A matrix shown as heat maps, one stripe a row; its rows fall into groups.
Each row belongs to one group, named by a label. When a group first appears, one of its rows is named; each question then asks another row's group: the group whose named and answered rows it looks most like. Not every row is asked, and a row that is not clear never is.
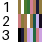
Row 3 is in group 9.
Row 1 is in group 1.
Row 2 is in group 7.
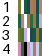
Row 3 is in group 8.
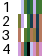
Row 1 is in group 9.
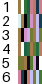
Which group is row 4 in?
1
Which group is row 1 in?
1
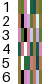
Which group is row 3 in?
9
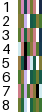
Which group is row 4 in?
9
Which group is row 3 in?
7
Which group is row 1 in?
7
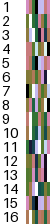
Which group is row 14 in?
8
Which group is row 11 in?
9
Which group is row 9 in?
1
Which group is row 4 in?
7
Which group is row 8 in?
7
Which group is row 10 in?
1
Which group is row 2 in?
1
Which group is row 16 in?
1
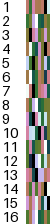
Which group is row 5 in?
9
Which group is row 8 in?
8
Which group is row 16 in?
8
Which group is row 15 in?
7
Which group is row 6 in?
1
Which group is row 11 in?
7
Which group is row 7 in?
9
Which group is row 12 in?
9
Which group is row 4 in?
1
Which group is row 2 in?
8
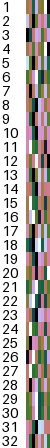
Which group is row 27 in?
1
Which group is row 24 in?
1
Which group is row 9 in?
9
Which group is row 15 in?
1
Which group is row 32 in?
9
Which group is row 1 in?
7
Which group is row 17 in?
9
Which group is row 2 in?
9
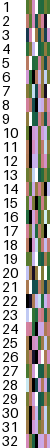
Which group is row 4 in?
8
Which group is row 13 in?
8
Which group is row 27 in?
8
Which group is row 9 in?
1
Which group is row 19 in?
8
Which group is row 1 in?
8
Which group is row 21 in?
1
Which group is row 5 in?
1
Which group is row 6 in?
9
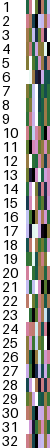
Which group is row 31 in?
9
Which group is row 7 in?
8
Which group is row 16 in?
9
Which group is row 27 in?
9
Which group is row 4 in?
7
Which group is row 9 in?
8
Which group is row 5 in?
1
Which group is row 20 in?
1
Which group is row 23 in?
9
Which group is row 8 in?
8
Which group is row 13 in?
9
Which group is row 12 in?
1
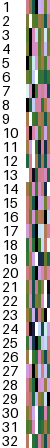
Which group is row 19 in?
8
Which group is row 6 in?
8
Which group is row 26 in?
1
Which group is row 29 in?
7
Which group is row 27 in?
9
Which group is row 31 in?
8
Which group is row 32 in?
1
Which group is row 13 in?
9
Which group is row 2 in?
1
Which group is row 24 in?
9
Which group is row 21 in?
7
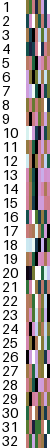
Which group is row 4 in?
9
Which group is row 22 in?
7
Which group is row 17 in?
7
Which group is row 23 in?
7
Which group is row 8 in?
7
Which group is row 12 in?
9
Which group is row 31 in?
7
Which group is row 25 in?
9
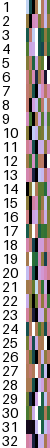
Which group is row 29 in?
9
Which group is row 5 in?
7
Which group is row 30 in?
8
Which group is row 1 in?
9
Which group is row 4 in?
8
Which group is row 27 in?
7
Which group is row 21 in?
7
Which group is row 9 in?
9
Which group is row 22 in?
9
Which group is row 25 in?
7
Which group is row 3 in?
8
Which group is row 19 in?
1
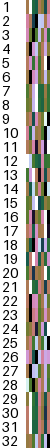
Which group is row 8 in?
8
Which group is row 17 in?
7
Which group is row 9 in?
7
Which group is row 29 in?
1
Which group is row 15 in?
8
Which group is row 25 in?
7
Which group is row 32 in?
7
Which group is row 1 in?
1
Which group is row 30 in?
1
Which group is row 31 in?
1
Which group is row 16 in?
7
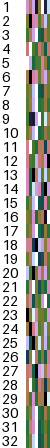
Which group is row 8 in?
8
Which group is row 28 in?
1
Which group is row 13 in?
9
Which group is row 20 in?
9
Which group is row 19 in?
8
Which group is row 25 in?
9
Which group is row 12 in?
7
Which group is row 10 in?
8
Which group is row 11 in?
1
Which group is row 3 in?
8
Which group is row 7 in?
8
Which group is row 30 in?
8
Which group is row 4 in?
1
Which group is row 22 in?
7
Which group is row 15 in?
8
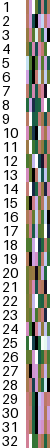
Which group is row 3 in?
7
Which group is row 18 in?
8
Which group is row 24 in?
9
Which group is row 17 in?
7
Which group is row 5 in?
9
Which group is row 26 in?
8
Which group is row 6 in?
9
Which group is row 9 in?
1
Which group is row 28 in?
7
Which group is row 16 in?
7
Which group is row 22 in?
8
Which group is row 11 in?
1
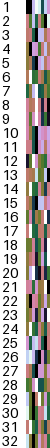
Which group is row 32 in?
9
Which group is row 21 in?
7
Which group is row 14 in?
1
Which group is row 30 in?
9
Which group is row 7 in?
8
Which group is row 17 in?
1
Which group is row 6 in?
1
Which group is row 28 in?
8
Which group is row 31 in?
1
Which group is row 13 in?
7
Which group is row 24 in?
1
